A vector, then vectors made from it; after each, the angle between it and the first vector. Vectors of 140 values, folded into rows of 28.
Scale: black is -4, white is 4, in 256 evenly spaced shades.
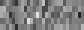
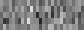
orthogonal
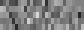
nearly parallel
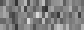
nearly parallel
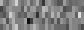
nearly opposite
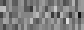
partly aligned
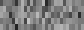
nearly parallel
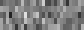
partly aligned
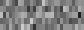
partly aligned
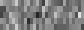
nearly opposite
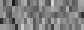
partly aligned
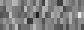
nearly opposite
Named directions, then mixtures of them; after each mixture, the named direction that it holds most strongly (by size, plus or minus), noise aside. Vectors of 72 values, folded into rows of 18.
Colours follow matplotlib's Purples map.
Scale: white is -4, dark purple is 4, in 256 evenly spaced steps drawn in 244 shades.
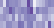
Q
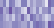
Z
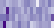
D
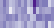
Q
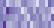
D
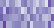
Z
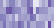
Q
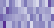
D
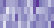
D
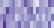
D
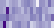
D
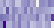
D
